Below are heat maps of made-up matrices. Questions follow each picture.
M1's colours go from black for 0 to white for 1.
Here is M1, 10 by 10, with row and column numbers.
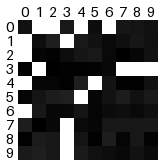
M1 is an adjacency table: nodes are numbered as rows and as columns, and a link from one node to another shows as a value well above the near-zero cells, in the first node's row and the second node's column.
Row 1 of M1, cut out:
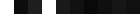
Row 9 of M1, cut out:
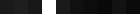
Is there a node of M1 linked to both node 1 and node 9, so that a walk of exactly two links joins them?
yes
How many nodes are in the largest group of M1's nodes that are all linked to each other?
2
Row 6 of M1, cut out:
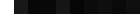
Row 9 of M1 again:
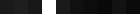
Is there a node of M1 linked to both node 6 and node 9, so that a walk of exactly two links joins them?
no
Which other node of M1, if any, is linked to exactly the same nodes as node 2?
node 6
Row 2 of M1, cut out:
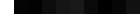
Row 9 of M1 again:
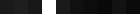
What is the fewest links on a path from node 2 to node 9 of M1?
4
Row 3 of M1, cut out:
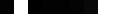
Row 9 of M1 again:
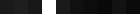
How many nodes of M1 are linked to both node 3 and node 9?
0
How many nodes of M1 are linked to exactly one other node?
6
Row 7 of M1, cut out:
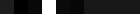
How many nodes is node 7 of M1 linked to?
1
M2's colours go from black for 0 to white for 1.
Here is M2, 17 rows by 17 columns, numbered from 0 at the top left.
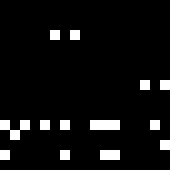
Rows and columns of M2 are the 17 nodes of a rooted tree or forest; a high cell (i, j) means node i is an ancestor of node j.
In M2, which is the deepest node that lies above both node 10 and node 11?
15
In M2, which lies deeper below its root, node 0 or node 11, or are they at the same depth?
the same depth
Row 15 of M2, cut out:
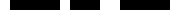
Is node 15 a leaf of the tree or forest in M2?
no
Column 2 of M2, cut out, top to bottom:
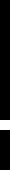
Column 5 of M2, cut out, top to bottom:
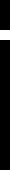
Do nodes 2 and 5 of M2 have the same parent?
no
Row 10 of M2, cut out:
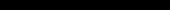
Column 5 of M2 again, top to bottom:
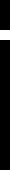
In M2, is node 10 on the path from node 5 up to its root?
no
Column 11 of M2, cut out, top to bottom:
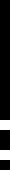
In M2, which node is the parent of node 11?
15
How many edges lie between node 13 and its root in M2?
0
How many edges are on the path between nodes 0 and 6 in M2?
2
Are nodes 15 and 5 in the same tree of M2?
no
